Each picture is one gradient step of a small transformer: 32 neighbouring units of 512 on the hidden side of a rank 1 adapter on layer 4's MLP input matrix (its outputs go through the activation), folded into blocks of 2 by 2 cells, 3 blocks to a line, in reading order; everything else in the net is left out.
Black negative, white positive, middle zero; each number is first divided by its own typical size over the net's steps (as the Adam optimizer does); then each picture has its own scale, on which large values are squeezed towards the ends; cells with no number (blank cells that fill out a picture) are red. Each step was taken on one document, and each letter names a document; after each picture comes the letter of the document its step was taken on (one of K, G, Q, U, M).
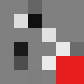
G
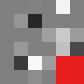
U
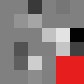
U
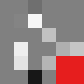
G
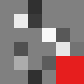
G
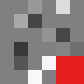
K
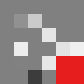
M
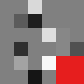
K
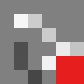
G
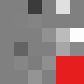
U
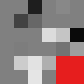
U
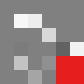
G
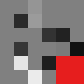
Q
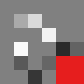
M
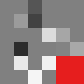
Q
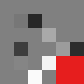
M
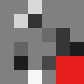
K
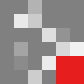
M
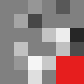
U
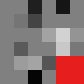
K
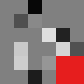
M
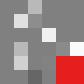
G
